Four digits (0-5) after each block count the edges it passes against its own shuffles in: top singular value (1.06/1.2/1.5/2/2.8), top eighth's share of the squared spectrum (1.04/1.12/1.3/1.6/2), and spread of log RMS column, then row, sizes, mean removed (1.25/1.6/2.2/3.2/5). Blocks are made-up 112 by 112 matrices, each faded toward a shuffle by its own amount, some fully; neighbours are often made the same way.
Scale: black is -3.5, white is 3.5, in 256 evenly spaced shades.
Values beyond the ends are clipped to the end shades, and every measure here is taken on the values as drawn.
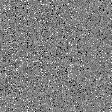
2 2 2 0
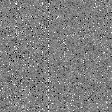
3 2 2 0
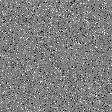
0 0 0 0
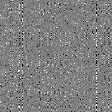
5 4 3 1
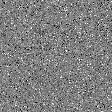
2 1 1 0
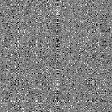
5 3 3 2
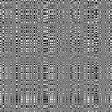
5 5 5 4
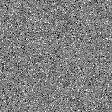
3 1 0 0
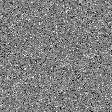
2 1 0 0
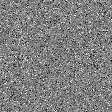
2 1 0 0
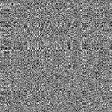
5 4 3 3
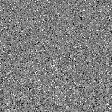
3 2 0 1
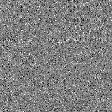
4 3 1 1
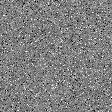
0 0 0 0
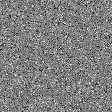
0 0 0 0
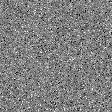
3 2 0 0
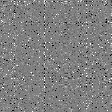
4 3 2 2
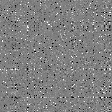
4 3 2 1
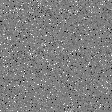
2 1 0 0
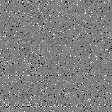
4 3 1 2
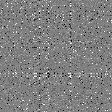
4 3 2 2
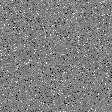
0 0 0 0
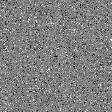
1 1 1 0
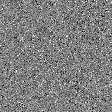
2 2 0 0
